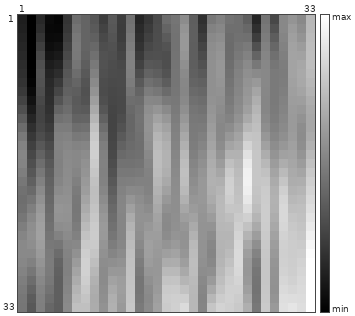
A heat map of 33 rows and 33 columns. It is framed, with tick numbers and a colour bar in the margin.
Slope: up to the bottom right. Ninth with the lowest average: top left. Grain: streaks running down. Ninth with the highest average: bottom right. Mirror symmetry: none.
